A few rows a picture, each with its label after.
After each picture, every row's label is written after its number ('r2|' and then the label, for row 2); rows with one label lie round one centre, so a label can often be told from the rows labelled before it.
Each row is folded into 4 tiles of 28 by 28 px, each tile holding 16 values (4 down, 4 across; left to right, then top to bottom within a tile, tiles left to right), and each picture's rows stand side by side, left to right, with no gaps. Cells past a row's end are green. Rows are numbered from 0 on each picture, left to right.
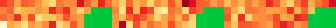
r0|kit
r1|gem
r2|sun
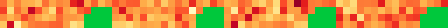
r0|gem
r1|kit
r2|gem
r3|sun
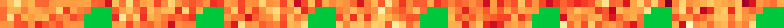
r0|sun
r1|sun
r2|gem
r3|kit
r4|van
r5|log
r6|gem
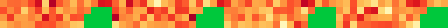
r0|van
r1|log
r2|kit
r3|gem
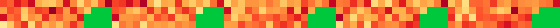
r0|log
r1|log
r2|sun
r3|log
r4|sun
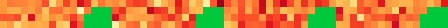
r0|kit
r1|log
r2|van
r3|sun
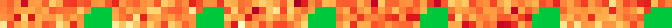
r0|kit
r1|kit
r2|gem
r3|van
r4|sun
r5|kit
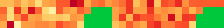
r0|gem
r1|van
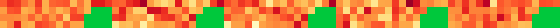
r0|van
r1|log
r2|log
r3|gem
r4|van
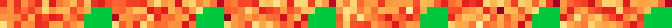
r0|van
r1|log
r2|log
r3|sun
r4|log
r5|log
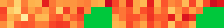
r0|sun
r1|van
